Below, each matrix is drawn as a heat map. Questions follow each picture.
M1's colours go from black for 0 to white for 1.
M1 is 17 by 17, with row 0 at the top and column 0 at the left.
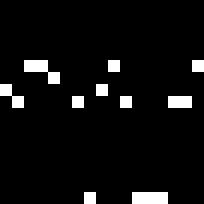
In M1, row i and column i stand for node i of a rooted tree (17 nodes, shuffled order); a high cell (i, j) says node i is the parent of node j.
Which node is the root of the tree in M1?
5
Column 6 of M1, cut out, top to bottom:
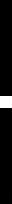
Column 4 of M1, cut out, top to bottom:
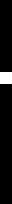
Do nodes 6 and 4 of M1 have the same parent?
no
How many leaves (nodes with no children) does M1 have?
12
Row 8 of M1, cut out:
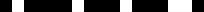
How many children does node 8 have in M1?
5
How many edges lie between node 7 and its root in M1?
2
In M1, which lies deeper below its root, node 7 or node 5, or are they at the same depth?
node 7
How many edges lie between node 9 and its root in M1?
1
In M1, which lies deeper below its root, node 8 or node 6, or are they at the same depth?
node 6
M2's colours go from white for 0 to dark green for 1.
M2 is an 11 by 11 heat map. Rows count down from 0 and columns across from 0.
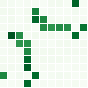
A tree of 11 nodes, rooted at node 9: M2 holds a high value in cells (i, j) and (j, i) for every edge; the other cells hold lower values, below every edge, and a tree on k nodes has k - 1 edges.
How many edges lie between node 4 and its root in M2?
1
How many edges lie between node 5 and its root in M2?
3
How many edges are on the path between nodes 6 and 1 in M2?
5
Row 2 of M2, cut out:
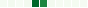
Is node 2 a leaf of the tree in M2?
no
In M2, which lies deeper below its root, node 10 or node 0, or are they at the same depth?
node 10
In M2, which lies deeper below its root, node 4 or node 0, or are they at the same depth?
the same depth
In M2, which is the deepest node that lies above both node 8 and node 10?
3
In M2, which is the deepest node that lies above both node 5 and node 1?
4
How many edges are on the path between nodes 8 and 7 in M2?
2
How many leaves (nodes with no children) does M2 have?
6
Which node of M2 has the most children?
3
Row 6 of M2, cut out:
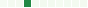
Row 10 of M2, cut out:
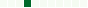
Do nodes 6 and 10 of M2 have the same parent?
yes
